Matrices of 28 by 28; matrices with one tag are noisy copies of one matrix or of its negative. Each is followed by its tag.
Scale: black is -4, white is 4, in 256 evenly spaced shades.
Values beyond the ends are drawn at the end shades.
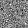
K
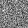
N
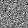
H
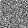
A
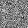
N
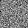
A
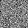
A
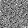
A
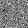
N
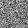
K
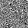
K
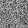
K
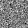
K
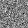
H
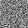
A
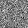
N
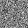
N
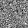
K
